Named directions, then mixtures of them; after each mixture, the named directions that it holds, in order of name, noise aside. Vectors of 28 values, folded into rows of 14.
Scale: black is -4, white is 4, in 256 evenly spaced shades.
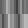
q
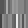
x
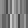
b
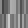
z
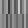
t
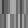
z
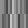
b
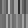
t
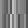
b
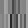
b, x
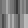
q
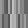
b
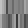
q, x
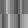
q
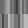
q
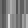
q, z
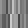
b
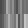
q, x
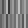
t, x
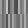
q, t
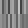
t, z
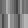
q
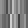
b
